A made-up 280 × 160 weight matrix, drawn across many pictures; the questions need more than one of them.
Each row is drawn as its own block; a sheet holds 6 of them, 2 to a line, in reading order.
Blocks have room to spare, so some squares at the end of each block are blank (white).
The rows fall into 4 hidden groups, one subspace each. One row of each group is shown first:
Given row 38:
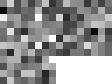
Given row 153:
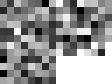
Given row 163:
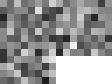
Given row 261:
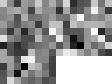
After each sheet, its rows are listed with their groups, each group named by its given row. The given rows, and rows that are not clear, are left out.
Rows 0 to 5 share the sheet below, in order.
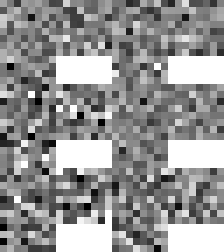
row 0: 163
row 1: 153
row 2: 38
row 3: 163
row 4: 153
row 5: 163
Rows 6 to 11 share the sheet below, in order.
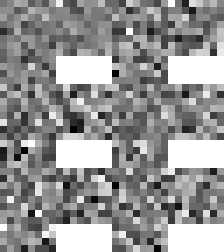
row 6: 153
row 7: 153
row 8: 261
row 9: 261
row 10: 38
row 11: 163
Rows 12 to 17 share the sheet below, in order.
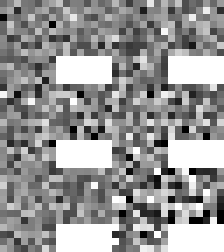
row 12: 163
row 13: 261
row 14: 163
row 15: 163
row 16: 163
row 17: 153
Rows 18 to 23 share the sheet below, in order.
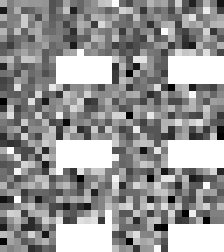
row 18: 261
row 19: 261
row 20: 163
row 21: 153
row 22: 153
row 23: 163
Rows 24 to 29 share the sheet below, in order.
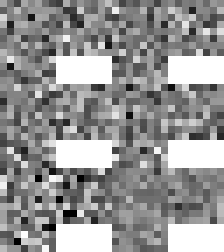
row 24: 163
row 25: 38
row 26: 163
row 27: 153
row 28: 163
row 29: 153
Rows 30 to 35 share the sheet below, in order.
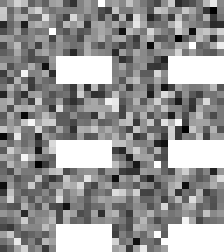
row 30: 153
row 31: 38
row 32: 38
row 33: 163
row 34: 163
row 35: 153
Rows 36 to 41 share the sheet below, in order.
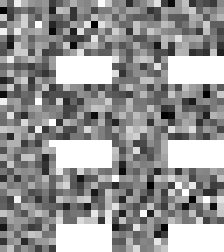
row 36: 261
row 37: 153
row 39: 261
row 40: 153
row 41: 38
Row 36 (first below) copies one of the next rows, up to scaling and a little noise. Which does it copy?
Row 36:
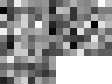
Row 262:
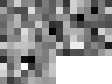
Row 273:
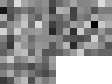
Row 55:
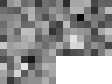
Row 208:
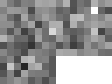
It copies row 273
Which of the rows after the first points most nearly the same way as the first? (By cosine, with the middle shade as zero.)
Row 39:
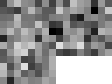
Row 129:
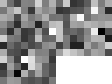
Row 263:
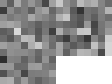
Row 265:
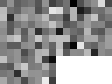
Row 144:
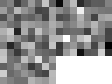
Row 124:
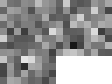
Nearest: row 263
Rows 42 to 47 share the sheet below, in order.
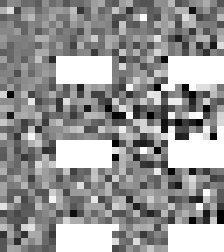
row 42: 163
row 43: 163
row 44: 38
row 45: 153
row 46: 261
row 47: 153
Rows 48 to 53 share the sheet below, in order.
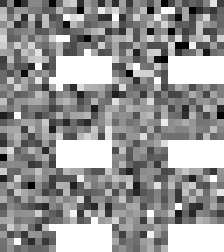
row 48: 38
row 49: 163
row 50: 153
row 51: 38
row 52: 163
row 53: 38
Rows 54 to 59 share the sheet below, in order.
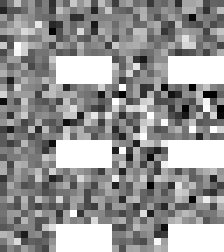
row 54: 261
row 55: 261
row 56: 38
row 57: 38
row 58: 163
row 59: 38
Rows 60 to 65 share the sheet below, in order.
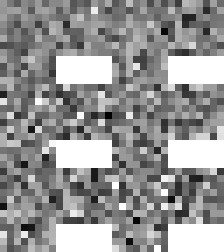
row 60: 261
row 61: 261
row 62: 38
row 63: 153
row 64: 261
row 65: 163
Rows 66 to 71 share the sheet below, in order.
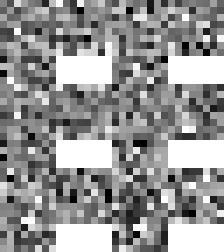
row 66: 153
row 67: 163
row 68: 153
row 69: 261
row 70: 38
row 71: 261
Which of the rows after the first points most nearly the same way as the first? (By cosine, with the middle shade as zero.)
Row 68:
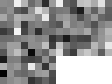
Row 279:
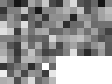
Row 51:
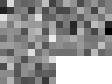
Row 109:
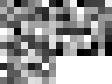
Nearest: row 51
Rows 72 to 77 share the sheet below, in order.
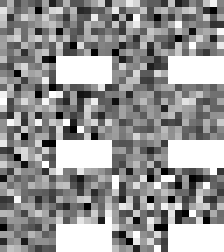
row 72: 163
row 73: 38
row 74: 163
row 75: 163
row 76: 153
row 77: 163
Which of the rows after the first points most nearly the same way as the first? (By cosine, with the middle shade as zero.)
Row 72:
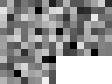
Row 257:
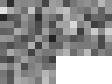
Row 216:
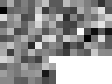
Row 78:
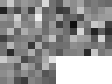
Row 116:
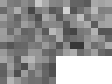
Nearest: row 257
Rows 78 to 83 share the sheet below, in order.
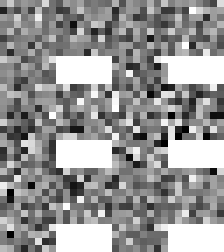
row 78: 38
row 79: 163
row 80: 261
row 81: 163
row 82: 163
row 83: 163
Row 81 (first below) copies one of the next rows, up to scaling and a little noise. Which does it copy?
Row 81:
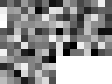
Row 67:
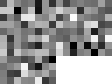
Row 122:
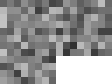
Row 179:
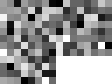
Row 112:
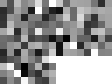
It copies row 122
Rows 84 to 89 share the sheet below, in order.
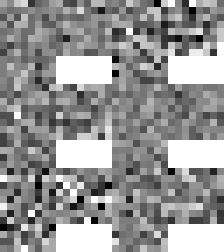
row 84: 38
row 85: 153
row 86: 153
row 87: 38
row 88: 38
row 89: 153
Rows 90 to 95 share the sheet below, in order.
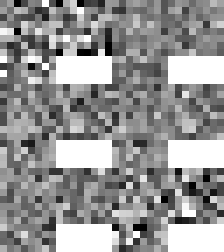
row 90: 153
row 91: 261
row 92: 261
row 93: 261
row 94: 163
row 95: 261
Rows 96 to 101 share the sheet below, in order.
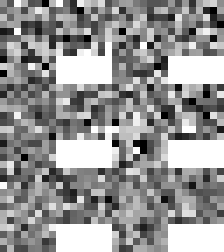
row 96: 153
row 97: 38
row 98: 153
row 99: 261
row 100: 38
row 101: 261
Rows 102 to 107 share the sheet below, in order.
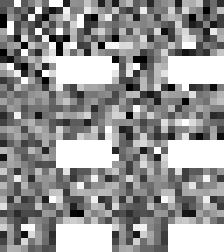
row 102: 163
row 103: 261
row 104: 153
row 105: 153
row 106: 261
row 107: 261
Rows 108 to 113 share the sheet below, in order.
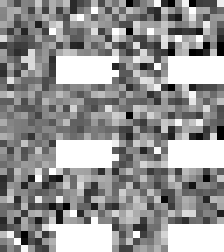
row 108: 261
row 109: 153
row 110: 38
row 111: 153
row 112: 163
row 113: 261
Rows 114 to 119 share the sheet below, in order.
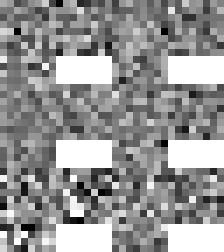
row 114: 153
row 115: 261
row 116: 261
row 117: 163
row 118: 261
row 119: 38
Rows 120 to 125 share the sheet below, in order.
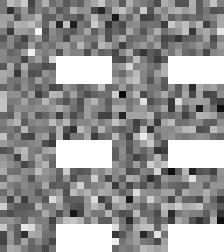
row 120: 38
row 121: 38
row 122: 163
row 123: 38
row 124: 261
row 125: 153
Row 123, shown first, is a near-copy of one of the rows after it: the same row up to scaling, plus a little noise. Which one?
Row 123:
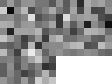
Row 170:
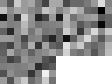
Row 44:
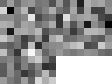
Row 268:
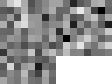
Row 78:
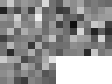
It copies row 44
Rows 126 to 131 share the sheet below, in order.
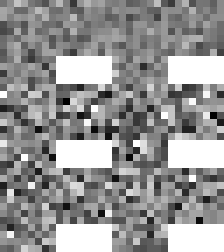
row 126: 153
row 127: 153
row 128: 153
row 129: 261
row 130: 163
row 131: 38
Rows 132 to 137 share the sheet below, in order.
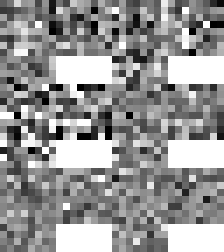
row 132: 261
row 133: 261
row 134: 153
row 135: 153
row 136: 38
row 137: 38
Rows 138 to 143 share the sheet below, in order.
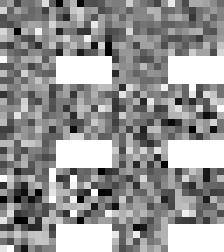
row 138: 153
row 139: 153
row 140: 261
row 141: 38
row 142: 261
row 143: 261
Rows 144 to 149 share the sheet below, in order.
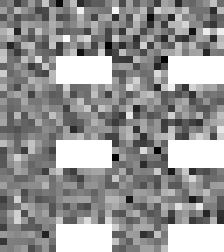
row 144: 153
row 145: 38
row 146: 261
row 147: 153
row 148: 153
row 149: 153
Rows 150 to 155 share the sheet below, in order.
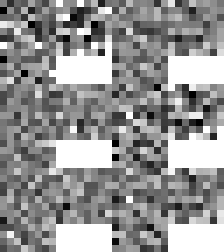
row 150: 153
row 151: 153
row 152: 163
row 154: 163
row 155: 153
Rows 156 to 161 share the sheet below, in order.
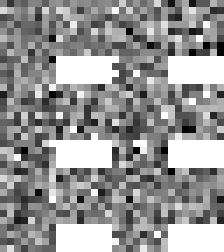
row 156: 38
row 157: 153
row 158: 163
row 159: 261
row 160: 261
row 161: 153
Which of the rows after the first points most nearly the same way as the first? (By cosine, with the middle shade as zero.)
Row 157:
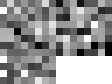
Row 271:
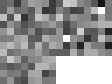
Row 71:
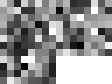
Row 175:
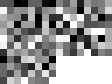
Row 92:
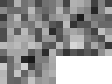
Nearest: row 71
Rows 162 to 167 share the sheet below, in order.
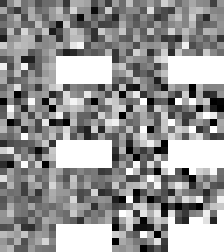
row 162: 261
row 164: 163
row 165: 38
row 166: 261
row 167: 153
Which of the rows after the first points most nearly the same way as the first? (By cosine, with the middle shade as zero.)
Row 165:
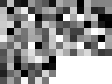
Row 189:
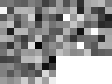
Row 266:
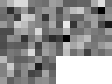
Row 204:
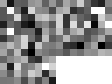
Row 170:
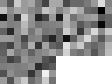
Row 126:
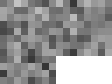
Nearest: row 189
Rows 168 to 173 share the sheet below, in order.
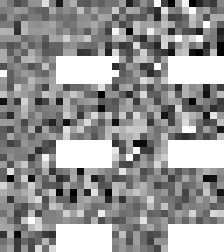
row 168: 153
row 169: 153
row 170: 38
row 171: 261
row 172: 38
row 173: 38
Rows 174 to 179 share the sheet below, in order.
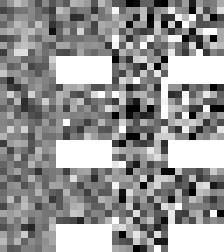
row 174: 261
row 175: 38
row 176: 38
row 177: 261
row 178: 261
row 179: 163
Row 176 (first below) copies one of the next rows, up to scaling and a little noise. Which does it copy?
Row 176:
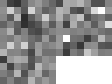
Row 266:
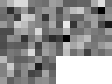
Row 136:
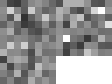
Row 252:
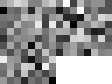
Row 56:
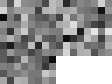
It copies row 136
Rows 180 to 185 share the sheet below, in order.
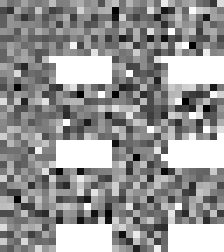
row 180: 163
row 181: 163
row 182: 38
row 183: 153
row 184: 153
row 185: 163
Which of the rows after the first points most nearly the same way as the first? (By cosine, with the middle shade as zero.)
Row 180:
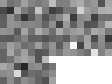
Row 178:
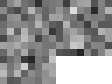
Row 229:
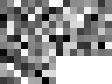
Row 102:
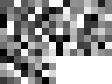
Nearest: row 102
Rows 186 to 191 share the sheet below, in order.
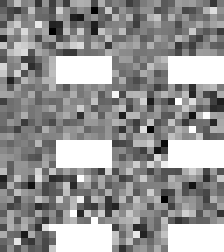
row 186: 261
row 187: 38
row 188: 38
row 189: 38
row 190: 163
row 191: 261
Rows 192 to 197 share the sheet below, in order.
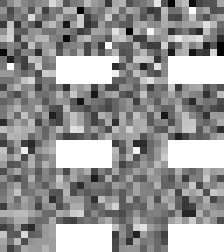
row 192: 163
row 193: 153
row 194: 261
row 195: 261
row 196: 261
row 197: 261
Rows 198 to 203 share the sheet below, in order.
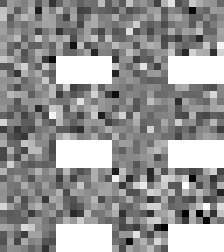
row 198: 163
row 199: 153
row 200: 261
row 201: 38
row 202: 261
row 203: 163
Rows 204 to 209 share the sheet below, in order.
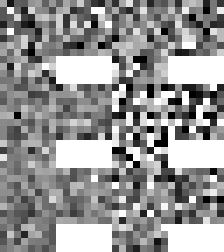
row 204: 38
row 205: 261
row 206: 153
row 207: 163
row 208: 261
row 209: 38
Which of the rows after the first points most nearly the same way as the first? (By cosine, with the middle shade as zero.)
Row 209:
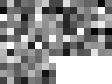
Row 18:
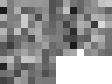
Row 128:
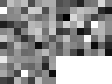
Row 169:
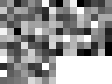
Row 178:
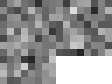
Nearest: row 169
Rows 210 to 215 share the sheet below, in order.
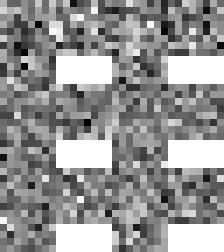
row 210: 261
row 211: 261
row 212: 153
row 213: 38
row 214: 163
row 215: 261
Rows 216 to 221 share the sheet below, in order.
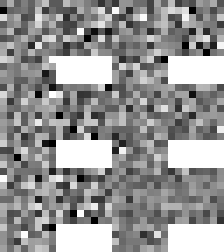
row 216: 38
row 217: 163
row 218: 163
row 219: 163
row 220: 163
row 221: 153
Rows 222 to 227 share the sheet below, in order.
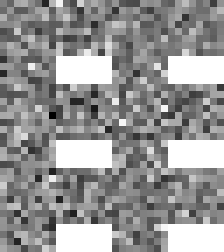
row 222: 153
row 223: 153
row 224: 261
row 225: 163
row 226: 163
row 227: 163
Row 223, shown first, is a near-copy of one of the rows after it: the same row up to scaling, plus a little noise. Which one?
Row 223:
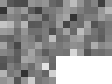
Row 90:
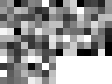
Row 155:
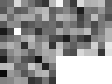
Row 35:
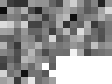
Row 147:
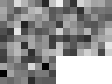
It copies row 35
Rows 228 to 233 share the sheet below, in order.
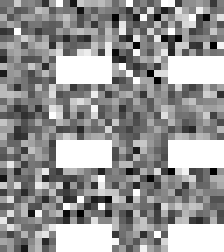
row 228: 153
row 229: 163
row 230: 261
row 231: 261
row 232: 38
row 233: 153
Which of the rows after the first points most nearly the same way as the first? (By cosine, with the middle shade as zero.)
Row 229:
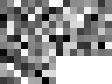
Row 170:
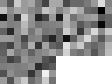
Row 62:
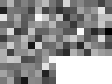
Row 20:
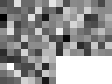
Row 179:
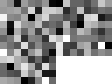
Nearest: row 20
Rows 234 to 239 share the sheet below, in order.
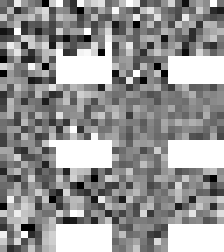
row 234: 153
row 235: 153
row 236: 163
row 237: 153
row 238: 261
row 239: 38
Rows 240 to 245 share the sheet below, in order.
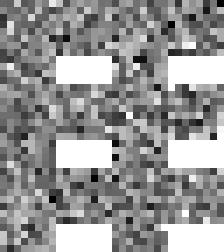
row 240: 163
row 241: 261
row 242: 261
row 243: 153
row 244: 261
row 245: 163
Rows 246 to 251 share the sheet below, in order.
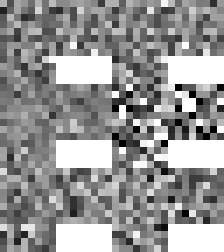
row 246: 163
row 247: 163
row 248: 261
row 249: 163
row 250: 261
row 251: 163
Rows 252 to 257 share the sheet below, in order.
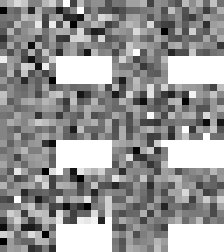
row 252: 38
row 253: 261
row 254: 163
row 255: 163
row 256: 153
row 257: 38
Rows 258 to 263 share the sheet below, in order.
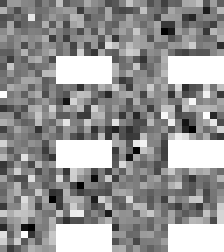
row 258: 163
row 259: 261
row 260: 153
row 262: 261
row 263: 153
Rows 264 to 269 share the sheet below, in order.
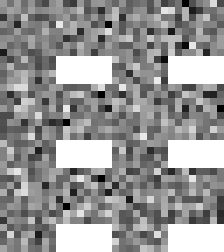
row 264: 38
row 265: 163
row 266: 38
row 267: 38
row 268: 38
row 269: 153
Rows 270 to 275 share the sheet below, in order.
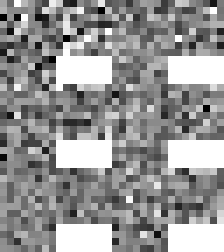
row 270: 38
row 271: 38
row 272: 153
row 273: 261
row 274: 163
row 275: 153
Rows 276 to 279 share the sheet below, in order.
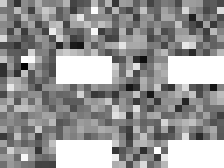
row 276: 261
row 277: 261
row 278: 38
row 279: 153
